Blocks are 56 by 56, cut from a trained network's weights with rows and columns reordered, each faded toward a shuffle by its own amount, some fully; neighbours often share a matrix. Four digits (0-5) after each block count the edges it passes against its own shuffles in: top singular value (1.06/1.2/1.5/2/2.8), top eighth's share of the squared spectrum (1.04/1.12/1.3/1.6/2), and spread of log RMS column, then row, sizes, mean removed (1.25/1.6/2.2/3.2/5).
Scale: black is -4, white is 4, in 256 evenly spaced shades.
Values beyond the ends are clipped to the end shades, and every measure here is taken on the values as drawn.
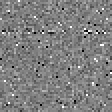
3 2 0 1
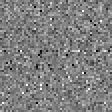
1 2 0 1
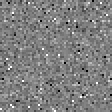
1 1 0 0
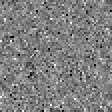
1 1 0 0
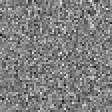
2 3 1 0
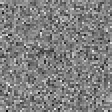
0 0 0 0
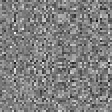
4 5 3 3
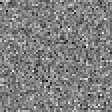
1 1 0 0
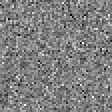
0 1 0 0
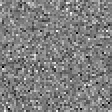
0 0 0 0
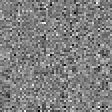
3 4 2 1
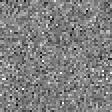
0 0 0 0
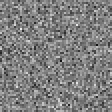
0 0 1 0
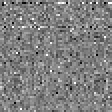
3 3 0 2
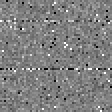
3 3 0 1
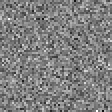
1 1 0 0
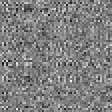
4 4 2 3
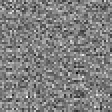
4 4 2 1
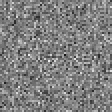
1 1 0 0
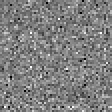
2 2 0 1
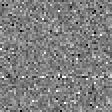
2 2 0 1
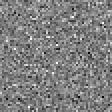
1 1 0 0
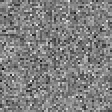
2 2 0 0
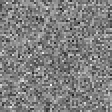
1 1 0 0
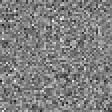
3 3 1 1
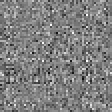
3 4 2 2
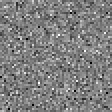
0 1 0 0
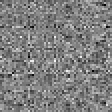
3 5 2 3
